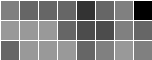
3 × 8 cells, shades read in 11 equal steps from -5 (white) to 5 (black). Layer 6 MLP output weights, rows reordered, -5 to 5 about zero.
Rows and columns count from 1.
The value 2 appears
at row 2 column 5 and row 2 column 6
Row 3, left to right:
1 -1 -1 -1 1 0 -1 0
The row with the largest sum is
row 1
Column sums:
0 -1 -1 1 6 3 -1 6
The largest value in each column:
1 1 1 1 3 2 0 5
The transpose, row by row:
0 -1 1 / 1 -1 -1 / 1 -1 -1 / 1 1 -1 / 3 2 1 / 1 2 0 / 0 0 -1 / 5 1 0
